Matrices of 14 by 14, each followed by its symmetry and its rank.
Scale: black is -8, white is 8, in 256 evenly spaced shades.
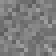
symmetric, full rank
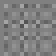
symmetric, rank one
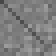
symmetric, full rank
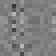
neither, rank three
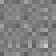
symmetric, rank two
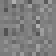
neither, rank three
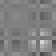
symmetric, rank one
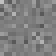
symmetric, rank three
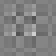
symmetric, rank one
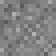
symmetric, full rank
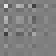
symmetric, rank one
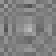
symmetric, rank two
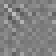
symmetric, rank three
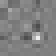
symmetric, rank two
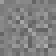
symmetric, rank three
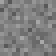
symmetric, full rank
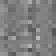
neither, rank three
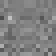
neither, rank three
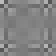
symmetric, rank two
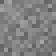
symmetric, full rank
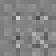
symmetric, rank three
